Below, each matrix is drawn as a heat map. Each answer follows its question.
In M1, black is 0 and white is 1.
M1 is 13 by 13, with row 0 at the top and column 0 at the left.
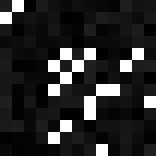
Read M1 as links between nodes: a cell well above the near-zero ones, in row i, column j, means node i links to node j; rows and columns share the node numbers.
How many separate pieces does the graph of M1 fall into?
4
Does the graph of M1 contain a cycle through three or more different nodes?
no
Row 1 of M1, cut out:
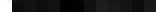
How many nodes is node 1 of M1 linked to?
1
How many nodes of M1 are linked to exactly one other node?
7
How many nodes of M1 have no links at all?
2
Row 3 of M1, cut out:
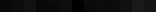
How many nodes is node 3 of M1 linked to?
0
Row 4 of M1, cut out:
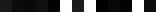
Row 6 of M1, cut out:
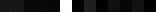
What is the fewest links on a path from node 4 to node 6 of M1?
2
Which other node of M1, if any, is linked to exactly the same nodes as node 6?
node 10
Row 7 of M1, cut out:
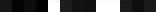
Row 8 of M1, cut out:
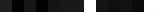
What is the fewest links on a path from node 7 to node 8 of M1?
1
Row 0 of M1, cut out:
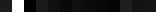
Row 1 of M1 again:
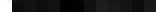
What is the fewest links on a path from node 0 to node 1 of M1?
1
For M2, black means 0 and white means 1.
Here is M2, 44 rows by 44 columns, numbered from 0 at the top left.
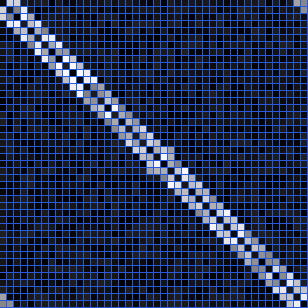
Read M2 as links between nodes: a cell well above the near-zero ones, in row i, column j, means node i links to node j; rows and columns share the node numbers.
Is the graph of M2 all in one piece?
yes
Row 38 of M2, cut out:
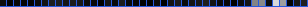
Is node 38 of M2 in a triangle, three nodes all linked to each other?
yes
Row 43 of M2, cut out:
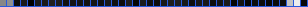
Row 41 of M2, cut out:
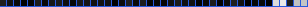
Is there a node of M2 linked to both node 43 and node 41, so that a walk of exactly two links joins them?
yes
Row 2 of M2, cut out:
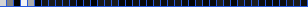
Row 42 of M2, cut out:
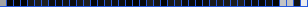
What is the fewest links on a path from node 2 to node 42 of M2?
2
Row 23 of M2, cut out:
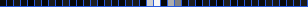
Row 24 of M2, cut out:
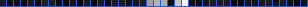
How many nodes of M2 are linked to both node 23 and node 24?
3
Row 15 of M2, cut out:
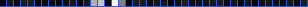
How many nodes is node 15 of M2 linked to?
4
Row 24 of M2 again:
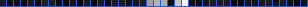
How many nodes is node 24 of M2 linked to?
5
